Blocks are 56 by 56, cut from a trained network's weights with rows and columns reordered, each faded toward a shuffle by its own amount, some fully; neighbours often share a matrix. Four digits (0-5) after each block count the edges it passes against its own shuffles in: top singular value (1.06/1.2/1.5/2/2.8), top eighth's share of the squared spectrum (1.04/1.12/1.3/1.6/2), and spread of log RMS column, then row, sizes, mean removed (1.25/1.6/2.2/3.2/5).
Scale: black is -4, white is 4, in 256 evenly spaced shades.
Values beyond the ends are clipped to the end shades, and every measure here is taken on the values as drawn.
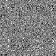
3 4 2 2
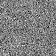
1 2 0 0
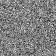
0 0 0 0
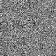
3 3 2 0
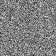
0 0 0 0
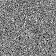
0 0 0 0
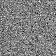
0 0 0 0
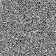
0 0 0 0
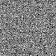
1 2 0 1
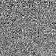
2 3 0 2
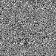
1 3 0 2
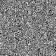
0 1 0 0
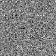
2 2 0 2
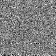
2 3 0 2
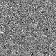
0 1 0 1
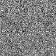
2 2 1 2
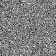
1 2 0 0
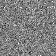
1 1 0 1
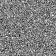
0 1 0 0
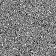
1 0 0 0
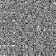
3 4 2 2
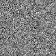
2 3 1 1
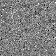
1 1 1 0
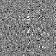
3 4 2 2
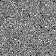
1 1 0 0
